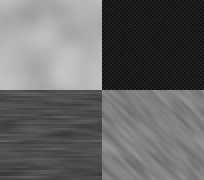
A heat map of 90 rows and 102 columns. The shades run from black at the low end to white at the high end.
It is made of 2 by 2 panels. Panel 1,1: high, smooth, faint in contrast. Panel 1,2: very low, checkered, faint in contrast. Panel 2,1: low, streaked across, faint in contrast. Panel 2,2: middling, slanting down to the right, faint in contrast.
